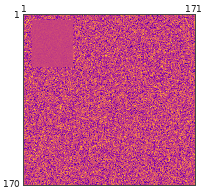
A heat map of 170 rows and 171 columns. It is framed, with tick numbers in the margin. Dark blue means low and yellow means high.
The top left is the calmest part. No regular stripes run through it. The grain is fine, like static. In the top left lies a patch that is calmer than the rest. No overall slope runs across the table. The halves do not mirror each other. On average the colour sits 50% of the way up the scale.
